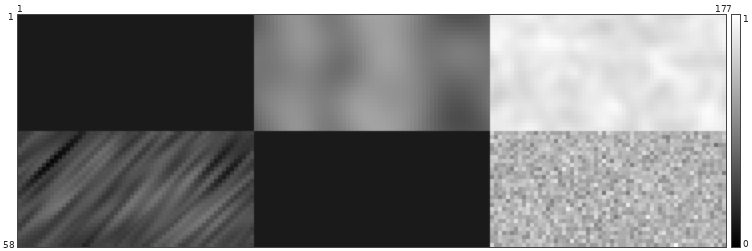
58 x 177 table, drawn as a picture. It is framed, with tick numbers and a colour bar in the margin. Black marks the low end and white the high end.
It is made of 2 by 3 panels. Panel 1,1: very low, flat. Panel 1,2: middling, smooth. Panel 1,3: very high, blotchy, faint in contrast. Panel 2,1: low, slanting up to the right. Panel 2,2: very low, flat. Panel 2,3: high, fine-grained.
